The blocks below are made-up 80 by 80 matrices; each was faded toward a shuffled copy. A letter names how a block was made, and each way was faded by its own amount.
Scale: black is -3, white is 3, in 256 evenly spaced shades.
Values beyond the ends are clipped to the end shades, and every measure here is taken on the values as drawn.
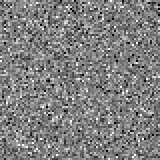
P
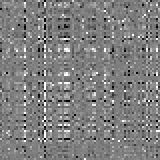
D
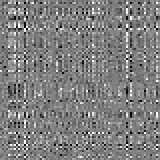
D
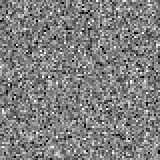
P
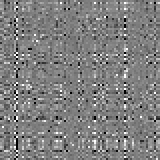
D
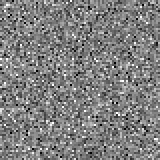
P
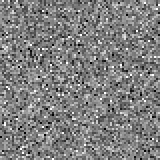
P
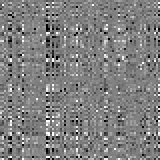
D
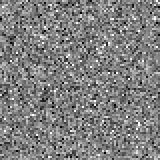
P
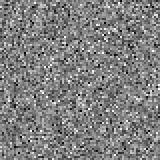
P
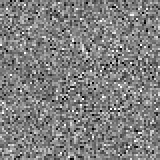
P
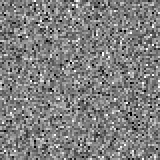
P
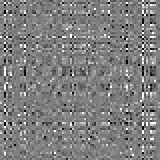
D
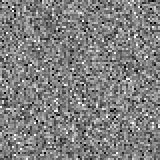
P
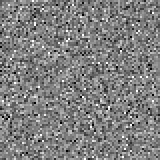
P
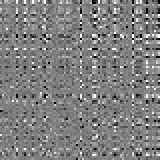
D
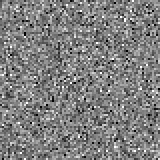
P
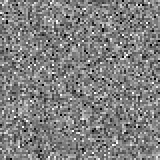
P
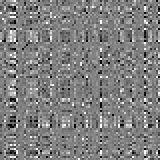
D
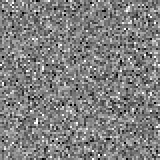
P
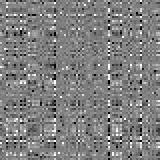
D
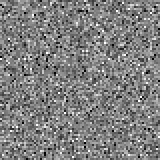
P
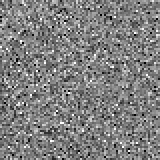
P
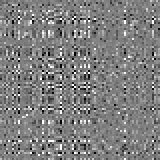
D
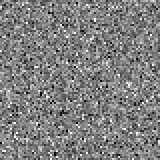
P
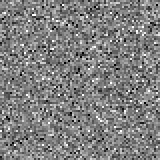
P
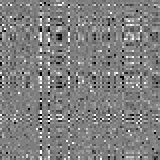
D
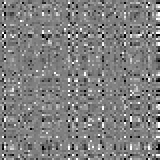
D
